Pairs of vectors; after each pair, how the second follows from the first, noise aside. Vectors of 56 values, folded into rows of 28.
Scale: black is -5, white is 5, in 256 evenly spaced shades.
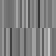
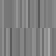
shrunk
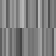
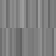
shrunk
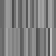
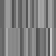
copied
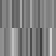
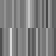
wrapped around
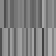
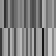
scaled up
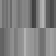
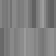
shrunk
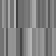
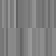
shrunk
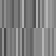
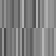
copied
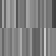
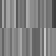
copied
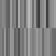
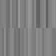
shrunk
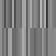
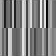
scaled up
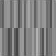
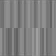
shrunk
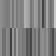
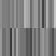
copied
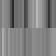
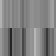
wrapped around
